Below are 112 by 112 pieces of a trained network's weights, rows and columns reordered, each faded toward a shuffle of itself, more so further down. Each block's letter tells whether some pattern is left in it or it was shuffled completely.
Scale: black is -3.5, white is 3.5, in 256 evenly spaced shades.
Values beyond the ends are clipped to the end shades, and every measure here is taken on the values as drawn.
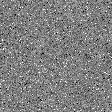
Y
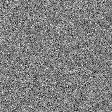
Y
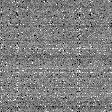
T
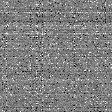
T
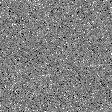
Y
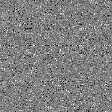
T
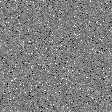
Y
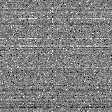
T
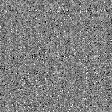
T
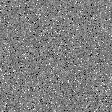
Y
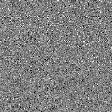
T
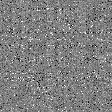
T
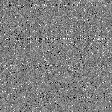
T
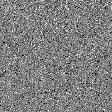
T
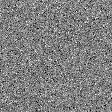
Y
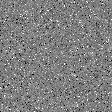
Y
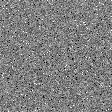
Y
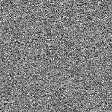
T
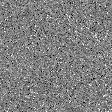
Y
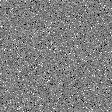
Y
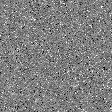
Y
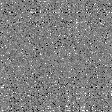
T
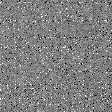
T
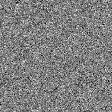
T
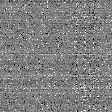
T
